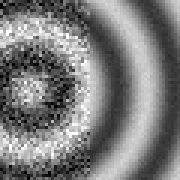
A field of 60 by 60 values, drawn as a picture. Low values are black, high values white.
Ninth with the lowest average: middle left. Seam: vertical, 50% of the way across, the right part calmer. Rings: centred on the middle left. Slope: none.
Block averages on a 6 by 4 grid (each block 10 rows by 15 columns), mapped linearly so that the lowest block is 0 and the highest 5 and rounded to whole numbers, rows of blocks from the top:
2 0 4 1 / 3 5 1 2 / 1 2 1 3 / 1 2 1 3 / 3 5 1 2 / 2 0 4 1
